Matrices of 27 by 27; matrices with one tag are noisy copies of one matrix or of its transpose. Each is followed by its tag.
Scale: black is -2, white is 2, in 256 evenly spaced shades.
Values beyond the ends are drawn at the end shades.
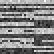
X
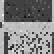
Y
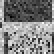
Y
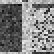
Y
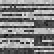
X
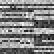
X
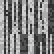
X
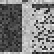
Y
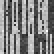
X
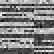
X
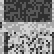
Y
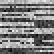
X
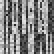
X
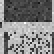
Y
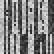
X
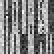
X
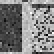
Y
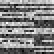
X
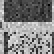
Y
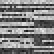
X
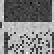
Y
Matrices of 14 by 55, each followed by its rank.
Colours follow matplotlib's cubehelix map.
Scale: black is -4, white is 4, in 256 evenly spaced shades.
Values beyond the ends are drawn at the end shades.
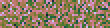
full rank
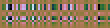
one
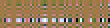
one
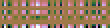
one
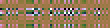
one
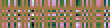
one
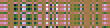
one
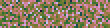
full rank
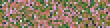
full rank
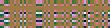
one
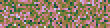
full rank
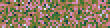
full rank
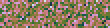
full rank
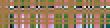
one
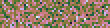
full rank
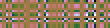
one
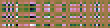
one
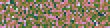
full rank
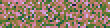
full rank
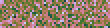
full rank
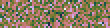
full rank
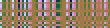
one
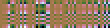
one
